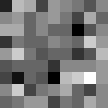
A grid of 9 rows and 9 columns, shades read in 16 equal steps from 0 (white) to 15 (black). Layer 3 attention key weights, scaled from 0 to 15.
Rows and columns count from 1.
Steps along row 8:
down up down down down up up down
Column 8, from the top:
10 5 10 3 10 7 0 11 5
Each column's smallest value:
5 3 5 6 6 4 3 0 4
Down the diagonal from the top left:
13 6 9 9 9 7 3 11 7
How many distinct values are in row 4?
6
